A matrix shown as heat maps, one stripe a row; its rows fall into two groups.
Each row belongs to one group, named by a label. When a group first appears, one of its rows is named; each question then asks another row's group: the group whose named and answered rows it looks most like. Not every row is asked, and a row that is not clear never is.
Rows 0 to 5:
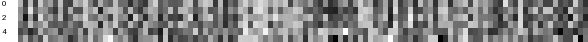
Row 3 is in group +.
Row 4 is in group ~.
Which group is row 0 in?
+
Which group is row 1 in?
+
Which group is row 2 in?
+
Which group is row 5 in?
~
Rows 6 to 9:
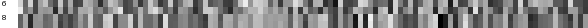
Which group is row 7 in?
+
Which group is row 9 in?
~
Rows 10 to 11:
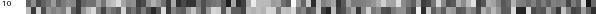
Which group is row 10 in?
~
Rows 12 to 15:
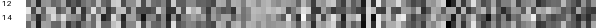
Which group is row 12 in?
~
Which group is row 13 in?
+
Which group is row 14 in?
~
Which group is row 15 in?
~
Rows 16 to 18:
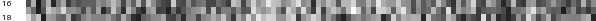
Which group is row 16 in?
~
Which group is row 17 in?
~
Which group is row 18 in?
+
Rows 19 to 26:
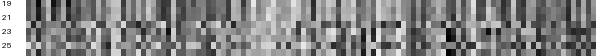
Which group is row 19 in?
~
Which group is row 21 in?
~
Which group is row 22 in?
+
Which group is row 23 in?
~
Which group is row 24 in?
~
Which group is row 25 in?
+
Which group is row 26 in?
~
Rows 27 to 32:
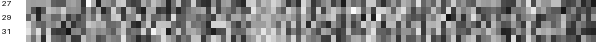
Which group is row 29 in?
~
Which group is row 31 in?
+
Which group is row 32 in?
+
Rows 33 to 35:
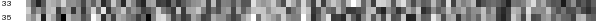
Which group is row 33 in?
~
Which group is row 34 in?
+
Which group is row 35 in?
+
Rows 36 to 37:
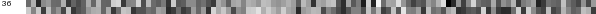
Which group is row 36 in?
~
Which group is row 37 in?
+
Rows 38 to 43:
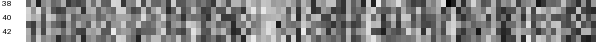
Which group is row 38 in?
~
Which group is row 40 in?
+
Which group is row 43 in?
+
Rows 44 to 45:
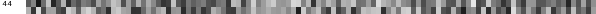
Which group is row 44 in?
~
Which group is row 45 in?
+
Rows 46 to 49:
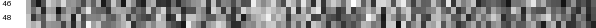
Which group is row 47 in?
+
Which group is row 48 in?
+
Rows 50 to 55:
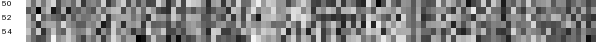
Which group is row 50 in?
+
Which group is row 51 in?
~
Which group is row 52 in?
+
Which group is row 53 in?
~
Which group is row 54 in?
+
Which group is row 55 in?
~
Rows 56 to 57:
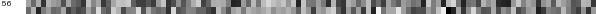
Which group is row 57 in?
~
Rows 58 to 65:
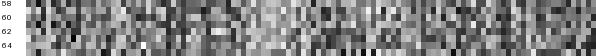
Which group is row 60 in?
+
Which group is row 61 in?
~
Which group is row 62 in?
+
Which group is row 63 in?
+
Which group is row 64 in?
+
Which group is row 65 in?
~
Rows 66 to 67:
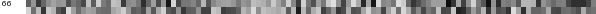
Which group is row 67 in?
+
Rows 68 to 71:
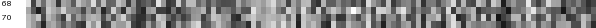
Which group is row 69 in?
~
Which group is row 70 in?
+
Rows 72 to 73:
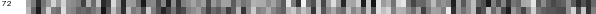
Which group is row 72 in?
~
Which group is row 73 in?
~
